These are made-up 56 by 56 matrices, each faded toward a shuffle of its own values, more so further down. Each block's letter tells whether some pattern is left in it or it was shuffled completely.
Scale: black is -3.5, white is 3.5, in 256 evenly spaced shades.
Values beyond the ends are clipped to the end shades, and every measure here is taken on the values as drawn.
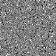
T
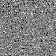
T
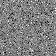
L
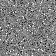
L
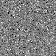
T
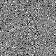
T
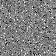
L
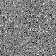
T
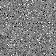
L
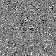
T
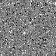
T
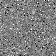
L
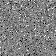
L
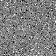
T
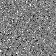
L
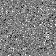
T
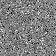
L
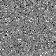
T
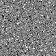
T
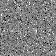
T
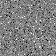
L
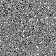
T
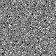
T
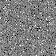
T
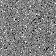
L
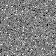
T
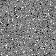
L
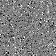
L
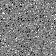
L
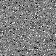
T
